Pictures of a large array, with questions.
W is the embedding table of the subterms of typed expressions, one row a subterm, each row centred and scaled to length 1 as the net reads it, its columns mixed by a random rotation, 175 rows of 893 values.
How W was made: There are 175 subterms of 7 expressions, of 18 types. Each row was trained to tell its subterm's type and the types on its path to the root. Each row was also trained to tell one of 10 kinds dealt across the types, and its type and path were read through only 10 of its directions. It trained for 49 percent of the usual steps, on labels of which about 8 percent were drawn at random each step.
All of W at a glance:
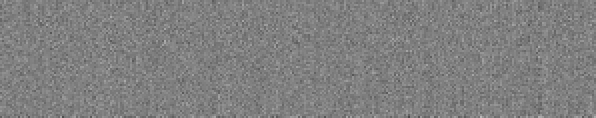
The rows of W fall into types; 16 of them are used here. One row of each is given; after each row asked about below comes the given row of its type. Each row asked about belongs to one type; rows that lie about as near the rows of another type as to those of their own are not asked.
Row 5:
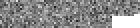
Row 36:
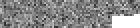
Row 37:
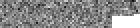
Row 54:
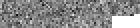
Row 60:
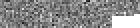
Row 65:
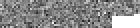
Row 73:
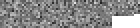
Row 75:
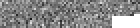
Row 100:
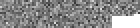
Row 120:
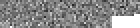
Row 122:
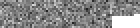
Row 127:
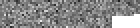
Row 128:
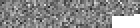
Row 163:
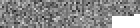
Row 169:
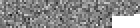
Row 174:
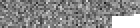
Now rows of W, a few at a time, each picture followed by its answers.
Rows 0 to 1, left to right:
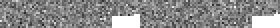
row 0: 174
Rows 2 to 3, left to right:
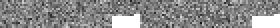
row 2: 5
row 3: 100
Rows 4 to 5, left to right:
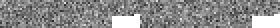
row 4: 163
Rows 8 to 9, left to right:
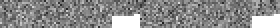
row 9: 37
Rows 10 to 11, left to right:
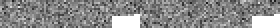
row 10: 100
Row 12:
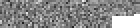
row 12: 60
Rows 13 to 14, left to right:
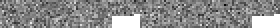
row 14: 122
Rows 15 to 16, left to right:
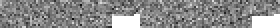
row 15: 75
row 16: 37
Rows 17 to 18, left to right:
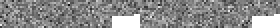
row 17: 65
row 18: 36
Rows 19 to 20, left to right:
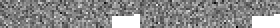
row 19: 128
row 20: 127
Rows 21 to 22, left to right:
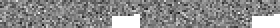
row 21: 174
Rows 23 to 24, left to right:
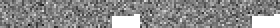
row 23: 174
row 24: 5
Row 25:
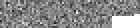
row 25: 163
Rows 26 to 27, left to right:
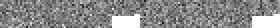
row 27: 37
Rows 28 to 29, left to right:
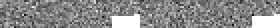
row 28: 120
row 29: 174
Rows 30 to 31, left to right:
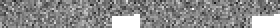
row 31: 100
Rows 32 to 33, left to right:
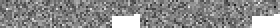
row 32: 60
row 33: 36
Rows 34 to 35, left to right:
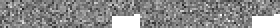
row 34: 163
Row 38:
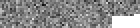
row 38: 36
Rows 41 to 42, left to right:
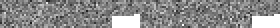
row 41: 127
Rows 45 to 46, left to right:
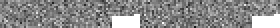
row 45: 128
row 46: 163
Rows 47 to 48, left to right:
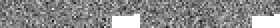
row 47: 100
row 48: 100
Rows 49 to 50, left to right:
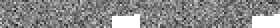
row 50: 36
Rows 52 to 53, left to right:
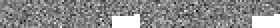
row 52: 128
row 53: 54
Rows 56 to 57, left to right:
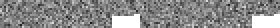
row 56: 37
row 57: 5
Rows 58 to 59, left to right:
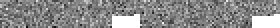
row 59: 65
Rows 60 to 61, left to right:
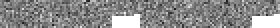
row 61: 37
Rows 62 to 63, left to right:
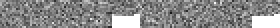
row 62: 75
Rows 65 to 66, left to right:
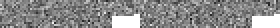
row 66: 65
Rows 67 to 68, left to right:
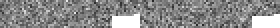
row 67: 5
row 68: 65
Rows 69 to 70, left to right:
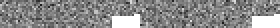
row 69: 120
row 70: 120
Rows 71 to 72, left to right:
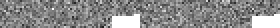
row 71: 100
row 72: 5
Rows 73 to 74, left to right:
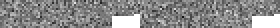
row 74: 163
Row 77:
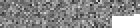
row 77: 54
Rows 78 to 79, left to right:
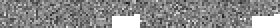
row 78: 65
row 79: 174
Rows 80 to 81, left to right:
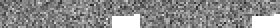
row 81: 174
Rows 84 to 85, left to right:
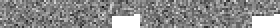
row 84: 65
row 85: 128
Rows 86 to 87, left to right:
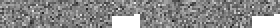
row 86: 174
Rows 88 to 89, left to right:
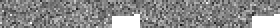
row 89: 65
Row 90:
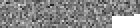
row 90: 163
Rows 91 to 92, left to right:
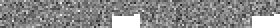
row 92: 120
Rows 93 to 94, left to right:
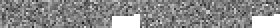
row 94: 122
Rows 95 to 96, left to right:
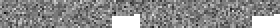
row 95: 54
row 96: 127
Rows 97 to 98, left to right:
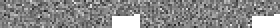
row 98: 163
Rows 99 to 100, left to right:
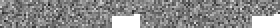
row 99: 54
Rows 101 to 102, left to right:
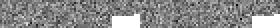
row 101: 127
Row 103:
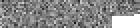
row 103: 100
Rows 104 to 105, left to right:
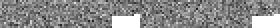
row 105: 73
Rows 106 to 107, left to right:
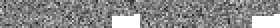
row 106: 37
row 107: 54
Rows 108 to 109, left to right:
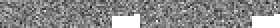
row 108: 128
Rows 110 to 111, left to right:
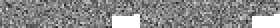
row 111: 65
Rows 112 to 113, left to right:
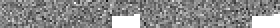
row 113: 5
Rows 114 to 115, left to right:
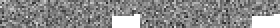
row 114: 75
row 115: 127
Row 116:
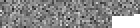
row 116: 122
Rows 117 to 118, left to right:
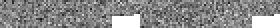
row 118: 163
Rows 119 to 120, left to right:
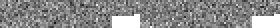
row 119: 65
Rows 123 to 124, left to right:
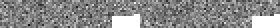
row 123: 174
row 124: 120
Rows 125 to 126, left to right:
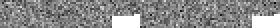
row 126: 75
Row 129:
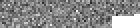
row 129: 5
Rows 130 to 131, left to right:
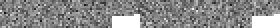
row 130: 122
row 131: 100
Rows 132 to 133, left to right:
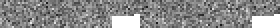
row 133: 54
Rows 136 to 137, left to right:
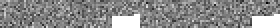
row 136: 65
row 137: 73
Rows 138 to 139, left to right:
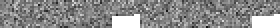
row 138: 73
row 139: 122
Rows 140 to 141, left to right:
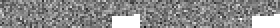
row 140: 37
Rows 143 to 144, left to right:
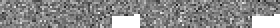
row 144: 75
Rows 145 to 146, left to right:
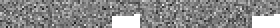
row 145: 163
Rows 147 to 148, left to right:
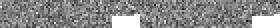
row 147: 100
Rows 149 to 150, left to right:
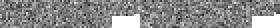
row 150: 120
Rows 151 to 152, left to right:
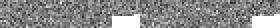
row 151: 37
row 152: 5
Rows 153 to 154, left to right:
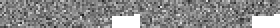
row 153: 163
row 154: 5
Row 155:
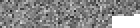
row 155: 5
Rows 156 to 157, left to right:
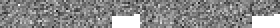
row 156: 54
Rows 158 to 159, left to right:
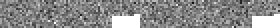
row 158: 100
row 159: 73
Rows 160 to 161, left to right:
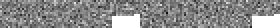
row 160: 54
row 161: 128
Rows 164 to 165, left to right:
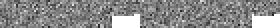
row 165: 75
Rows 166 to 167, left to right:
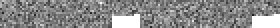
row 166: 75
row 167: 127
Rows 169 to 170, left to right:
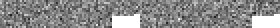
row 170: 54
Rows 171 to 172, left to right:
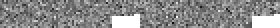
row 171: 128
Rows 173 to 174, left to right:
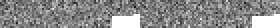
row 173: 127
